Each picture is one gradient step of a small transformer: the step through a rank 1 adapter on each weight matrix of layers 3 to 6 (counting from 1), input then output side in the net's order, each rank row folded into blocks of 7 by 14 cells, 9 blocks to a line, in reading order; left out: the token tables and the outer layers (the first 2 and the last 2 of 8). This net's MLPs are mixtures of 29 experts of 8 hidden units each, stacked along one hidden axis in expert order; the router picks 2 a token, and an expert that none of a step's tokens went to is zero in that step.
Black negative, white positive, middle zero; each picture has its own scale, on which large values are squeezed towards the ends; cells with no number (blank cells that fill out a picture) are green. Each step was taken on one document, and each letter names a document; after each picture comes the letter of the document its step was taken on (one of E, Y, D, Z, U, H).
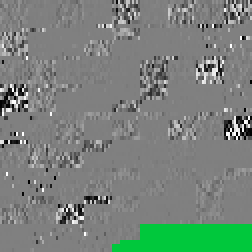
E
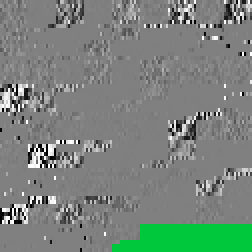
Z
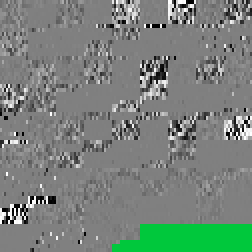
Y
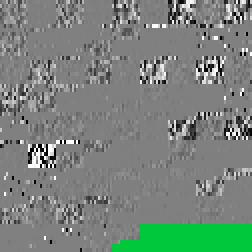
Z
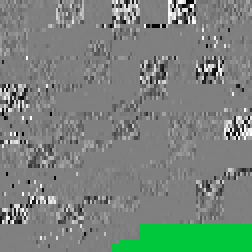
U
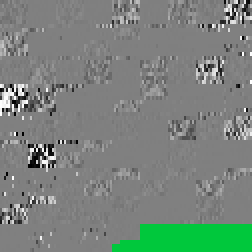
Y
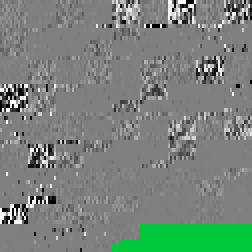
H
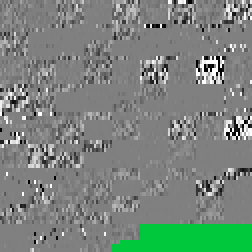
U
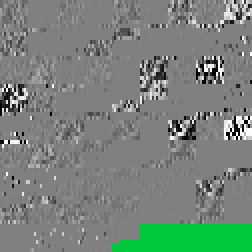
Y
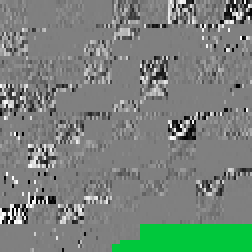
Y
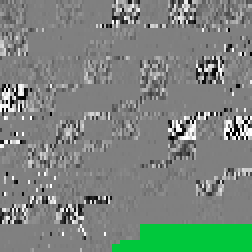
H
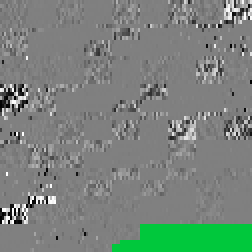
E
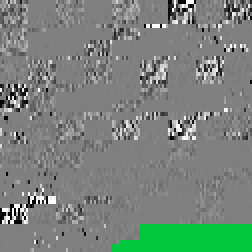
E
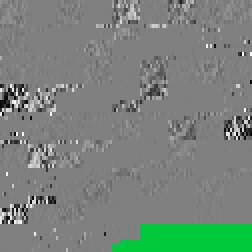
E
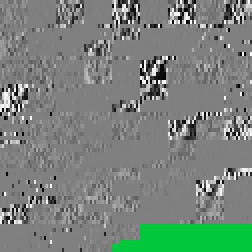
H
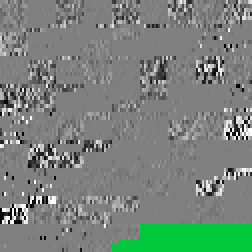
H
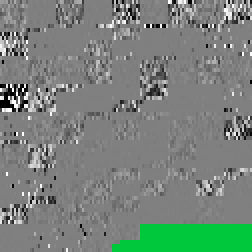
E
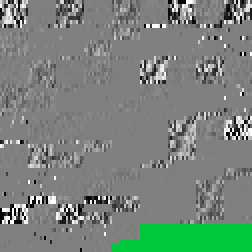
Z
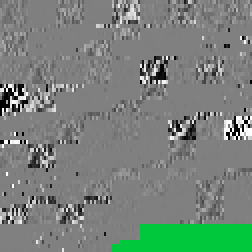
Y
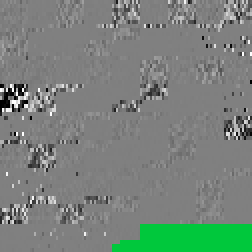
E
